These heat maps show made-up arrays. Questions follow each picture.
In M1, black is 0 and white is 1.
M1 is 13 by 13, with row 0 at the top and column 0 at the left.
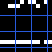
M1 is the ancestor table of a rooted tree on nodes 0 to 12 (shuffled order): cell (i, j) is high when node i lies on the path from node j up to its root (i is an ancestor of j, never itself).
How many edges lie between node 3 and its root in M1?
2
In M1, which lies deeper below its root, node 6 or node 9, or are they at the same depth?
node 9
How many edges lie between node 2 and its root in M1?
2
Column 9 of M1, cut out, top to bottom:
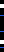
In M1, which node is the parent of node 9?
1
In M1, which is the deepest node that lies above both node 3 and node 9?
1
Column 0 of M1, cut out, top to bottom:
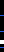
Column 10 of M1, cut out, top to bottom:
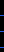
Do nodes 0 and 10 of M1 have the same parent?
no
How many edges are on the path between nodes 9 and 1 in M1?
1
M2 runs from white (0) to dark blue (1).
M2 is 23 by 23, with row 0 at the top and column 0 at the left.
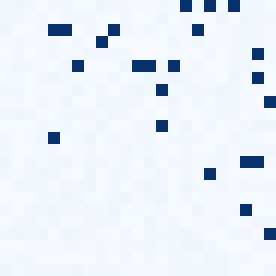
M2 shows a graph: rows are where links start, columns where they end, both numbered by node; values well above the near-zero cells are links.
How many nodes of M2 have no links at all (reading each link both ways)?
2
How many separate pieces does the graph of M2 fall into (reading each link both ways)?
3
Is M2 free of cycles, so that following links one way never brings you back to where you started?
yes
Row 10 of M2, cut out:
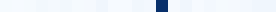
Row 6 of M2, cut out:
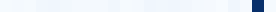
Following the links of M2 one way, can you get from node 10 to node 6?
no
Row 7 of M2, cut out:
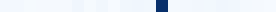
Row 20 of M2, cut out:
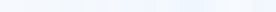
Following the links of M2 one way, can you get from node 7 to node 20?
yes
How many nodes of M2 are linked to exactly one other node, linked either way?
7
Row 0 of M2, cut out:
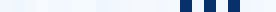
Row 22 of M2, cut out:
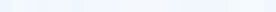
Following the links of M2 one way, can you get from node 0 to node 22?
yes
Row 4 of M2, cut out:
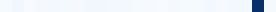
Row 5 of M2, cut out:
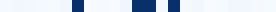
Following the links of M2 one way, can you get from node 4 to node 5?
no
